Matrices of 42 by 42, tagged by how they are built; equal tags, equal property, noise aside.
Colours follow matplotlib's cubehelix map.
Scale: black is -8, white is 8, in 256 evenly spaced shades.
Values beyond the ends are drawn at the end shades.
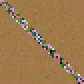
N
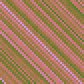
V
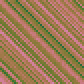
V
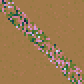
N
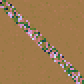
N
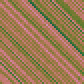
V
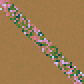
N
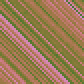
V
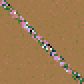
N
